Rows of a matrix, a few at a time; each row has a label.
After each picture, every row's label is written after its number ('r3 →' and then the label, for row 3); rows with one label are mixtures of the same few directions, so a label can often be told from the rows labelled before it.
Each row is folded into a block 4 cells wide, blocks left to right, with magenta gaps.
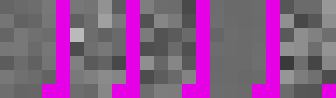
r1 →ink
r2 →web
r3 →ink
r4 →web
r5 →ink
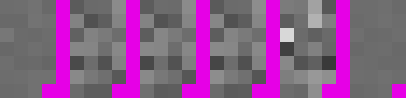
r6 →web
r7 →ink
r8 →ink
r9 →ink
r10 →web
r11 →web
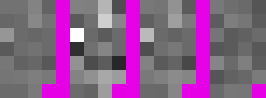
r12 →web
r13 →web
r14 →web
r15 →ink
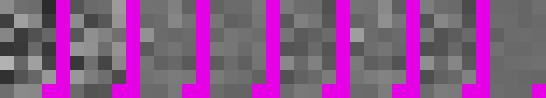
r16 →ink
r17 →ink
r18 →web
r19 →ink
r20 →ink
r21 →web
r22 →ink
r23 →web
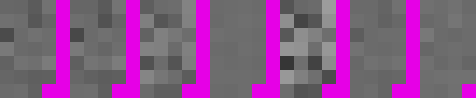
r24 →web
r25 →web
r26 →ink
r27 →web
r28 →ink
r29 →web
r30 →web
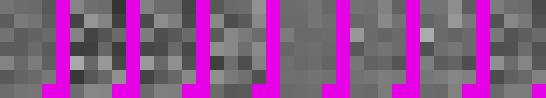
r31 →ink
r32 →ink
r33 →ink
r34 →ink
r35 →web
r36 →web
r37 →web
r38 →ink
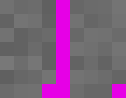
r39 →ink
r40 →ink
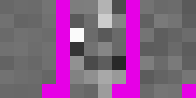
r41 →ink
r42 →web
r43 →ink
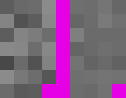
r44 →ink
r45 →web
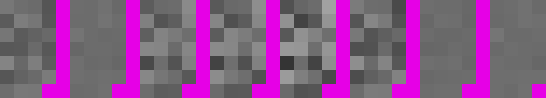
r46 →ink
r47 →web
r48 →ink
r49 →ink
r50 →ink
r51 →ink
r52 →ink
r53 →web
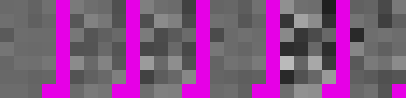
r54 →web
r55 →ink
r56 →ink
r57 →web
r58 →ink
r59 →web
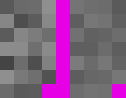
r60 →ink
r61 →ink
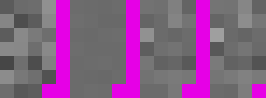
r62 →ink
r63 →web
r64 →web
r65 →web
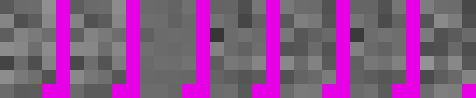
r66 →ink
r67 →ink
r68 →web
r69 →web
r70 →ink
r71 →web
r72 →ink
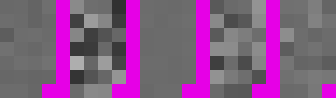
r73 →web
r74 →ink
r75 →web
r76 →ink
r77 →web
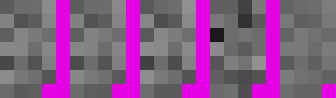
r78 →ink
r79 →ink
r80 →ink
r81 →web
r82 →ink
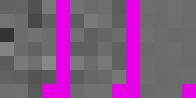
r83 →web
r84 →ink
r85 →web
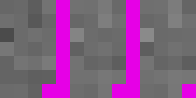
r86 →web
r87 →web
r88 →web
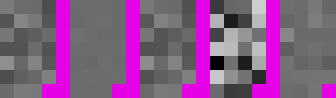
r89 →ink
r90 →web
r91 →ink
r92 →ink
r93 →web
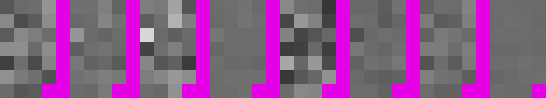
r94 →ink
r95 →web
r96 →web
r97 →web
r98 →ink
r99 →web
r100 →ink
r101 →ink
